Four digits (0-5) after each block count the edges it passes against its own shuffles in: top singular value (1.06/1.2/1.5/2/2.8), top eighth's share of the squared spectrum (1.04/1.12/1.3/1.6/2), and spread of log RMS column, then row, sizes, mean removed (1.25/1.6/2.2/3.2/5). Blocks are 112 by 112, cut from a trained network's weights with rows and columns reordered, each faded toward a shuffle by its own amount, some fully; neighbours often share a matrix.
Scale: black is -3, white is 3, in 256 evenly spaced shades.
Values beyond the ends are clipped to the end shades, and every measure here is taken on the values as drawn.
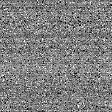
3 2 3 1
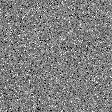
0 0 0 0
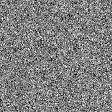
2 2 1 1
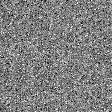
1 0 0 0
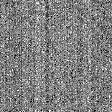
3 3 0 2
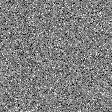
0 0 0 0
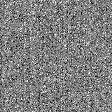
2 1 0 1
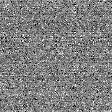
2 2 2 1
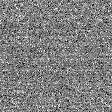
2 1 1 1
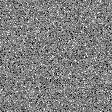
0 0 0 0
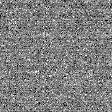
2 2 2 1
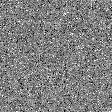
0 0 0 0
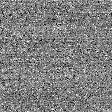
2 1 1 0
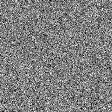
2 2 1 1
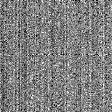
4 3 1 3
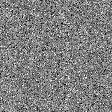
0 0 0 0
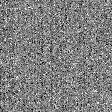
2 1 0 0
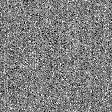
1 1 0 0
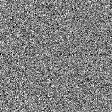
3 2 1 1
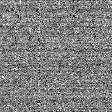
3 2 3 1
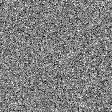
1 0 0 0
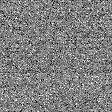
1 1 1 0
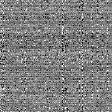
4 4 4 2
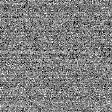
3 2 2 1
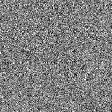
3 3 0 2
